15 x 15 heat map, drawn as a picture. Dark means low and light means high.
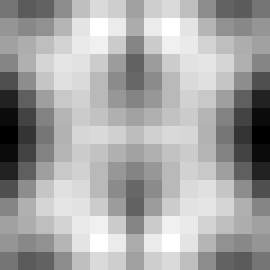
There is no overall slope. There are no lone odd cells. Its left and right halves mirror each other, and so do its top and bottom.
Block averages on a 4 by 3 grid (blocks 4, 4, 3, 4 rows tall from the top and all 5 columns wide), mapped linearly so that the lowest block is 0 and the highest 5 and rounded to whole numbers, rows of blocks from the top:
353
030
121
353
